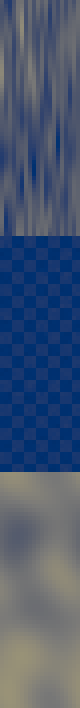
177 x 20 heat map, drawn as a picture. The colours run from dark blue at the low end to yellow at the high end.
The table splits into 3 rows of 1 panel. Panel 1,1: low, streaked downward. Panel 2,1: very low, checkered, faint in contrast. Panel 3,1: middling, smooth.
